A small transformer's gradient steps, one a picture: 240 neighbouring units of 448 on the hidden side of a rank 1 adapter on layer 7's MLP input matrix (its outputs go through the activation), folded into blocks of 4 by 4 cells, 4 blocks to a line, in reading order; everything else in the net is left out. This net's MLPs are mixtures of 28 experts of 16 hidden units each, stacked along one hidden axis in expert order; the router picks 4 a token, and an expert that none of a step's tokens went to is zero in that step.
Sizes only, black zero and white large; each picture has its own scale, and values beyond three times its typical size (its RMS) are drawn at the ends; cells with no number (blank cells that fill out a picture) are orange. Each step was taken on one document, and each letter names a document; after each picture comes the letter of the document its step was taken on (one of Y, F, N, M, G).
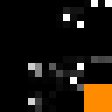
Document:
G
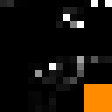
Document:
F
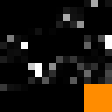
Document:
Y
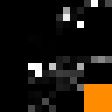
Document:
G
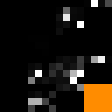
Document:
G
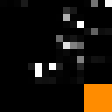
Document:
F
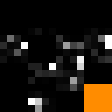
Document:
Y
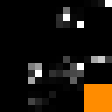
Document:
G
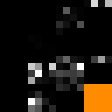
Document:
G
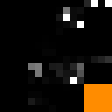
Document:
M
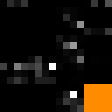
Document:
F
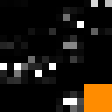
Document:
F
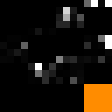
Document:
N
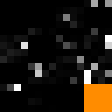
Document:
Y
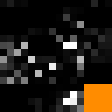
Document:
F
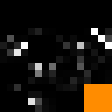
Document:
Y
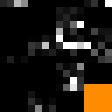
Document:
F
